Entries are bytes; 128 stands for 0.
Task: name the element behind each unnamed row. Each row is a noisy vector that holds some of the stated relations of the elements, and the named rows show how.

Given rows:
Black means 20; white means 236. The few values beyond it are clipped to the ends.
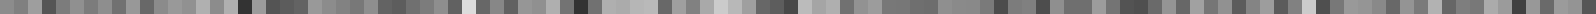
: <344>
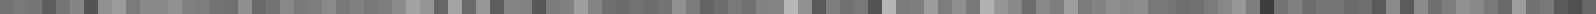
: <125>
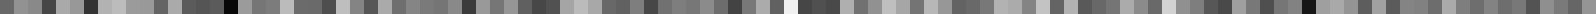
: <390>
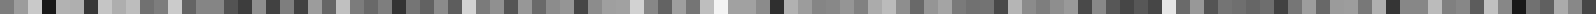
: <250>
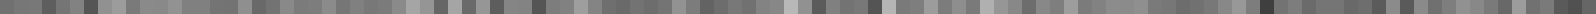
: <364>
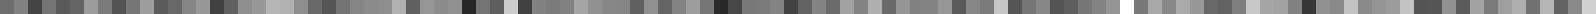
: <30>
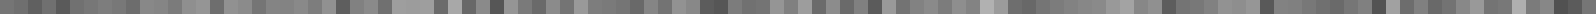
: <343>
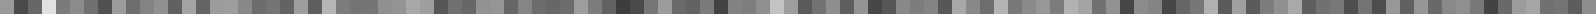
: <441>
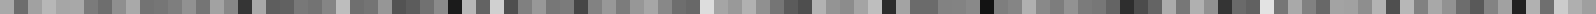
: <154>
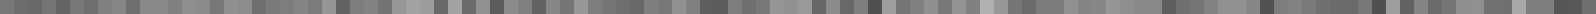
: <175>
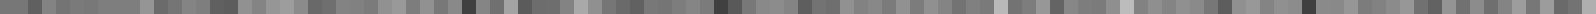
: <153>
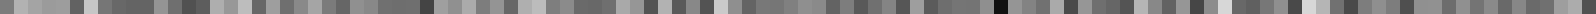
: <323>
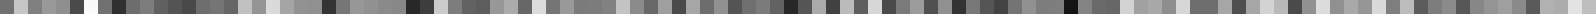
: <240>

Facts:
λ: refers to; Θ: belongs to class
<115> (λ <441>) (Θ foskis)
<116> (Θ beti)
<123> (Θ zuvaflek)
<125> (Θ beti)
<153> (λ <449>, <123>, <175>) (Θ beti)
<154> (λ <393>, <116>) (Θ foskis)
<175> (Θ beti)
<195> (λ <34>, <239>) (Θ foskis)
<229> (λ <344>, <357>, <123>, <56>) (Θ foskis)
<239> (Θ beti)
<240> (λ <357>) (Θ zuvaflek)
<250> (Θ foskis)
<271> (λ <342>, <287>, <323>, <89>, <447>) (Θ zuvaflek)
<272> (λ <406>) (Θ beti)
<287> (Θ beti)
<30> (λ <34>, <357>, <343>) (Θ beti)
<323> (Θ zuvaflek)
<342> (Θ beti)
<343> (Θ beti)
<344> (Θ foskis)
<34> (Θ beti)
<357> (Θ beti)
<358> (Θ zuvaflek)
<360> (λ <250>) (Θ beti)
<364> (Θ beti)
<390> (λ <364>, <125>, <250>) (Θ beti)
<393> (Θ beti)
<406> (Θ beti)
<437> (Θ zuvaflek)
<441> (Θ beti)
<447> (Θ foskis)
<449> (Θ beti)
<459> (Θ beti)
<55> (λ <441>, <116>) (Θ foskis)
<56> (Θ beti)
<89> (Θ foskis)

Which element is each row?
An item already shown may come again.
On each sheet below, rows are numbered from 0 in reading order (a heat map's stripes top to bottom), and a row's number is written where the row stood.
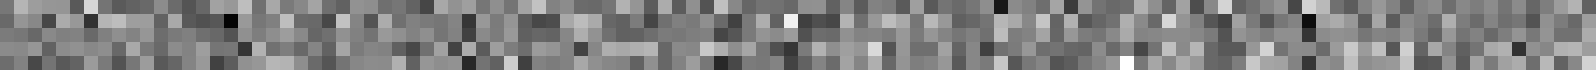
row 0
<123>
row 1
<360>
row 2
<272>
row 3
<195>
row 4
<30>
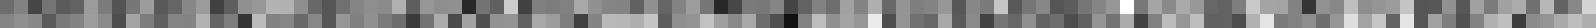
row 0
<30>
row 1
<229>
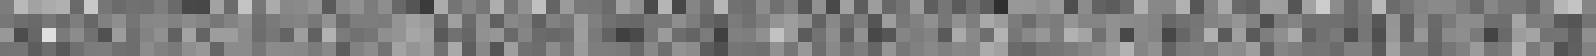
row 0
<271>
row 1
<406>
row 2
<441>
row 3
<34>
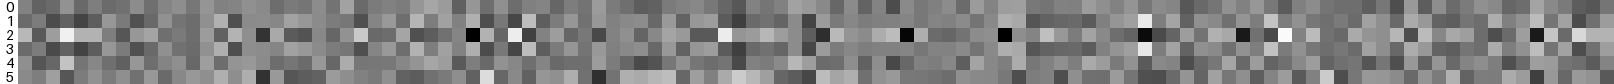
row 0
<393>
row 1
<357>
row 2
<55>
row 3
<357>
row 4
<116>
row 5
<344>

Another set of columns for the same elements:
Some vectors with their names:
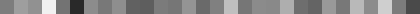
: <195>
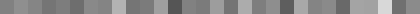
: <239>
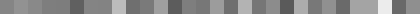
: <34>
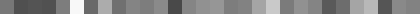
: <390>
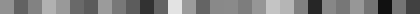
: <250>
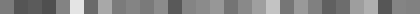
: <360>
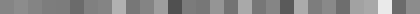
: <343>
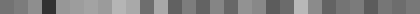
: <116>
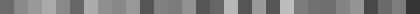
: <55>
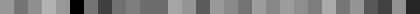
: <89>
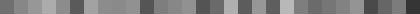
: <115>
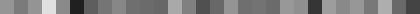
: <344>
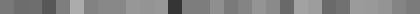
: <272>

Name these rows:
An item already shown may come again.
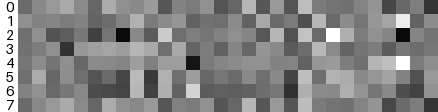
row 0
<55>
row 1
<357>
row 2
<271>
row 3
<116>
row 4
<30>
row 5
<240>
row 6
<123>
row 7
<55>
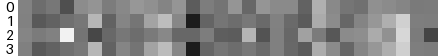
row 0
<406>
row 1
<153>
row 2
<229>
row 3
<153>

